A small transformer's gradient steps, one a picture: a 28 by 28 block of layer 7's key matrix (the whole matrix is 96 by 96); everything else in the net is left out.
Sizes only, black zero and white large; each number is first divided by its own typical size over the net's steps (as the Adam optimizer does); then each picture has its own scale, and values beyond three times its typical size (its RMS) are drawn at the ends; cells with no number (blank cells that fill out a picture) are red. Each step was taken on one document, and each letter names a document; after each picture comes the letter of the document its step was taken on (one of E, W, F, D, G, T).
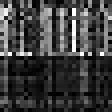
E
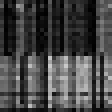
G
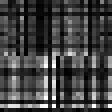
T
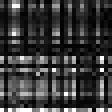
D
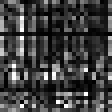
T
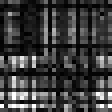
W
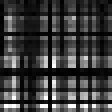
W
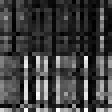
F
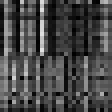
G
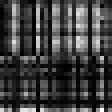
D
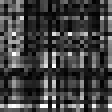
T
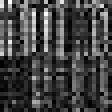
G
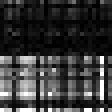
F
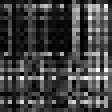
E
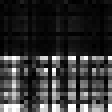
T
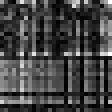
G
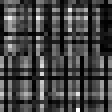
F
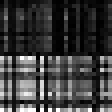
F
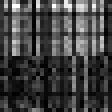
F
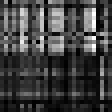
E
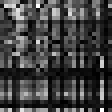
D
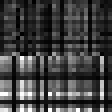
D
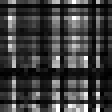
W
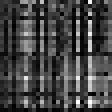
G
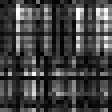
D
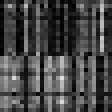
E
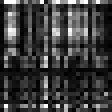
T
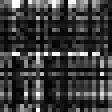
D
